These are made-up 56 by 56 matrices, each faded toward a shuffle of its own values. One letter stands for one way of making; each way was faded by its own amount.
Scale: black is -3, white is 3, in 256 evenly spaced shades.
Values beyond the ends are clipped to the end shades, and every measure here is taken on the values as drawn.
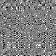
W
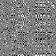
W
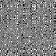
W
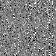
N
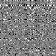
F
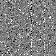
N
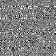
F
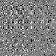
W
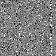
N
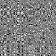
W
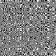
W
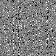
N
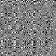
W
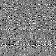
F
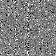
N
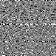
F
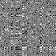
W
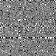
F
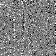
N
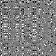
W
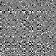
W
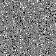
N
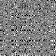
W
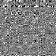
F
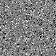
N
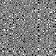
W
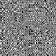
W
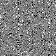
N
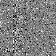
N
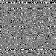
F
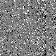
N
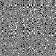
W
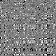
W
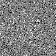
N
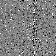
N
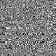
F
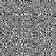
W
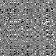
W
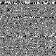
F
